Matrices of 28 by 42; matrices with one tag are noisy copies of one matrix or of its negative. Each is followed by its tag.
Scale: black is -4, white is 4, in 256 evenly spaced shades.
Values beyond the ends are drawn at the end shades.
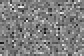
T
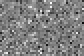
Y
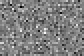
T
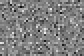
T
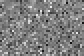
Y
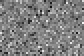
Y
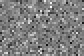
Y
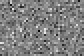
T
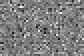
T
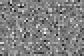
T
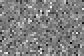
Y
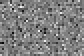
T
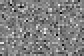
T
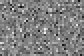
T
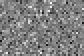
Y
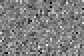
Y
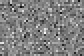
T
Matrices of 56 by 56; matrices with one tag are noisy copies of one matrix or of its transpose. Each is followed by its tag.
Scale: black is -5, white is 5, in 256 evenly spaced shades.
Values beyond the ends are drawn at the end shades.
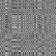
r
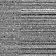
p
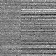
p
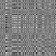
r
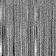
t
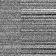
p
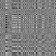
r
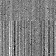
p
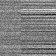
p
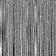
t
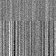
p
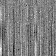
t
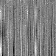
t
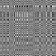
r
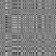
r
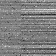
p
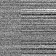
p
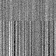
p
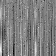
t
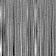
t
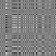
r
